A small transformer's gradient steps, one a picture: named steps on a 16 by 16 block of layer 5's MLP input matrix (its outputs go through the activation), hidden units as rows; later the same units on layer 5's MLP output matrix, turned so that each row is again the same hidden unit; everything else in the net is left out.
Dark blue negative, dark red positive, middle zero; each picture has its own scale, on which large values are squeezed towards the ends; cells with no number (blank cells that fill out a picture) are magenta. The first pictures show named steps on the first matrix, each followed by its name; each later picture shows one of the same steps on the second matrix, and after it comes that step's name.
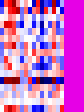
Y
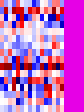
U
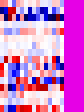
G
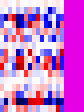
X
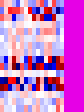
G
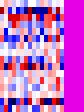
X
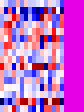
X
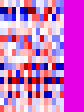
U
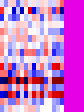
U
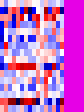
X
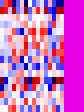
Y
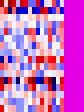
Y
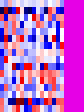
X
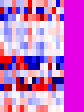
G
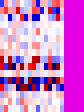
G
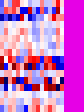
G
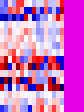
G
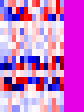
G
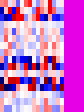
G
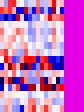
G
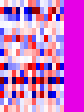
U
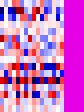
U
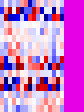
G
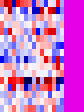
Y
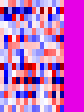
U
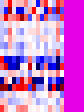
G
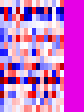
U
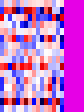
X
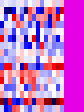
X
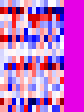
X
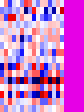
U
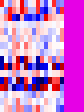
G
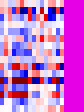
U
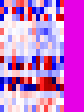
G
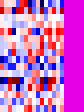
Y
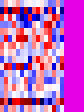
X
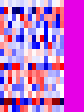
X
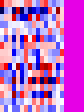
U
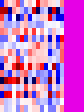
U
